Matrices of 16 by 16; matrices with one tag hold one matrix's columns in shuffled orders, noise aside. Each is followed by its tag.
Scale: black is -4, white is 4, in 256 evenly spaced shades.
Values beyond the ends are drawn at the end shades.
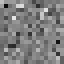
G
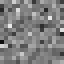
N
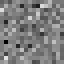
G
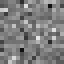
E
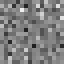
G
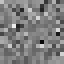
N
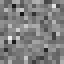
E
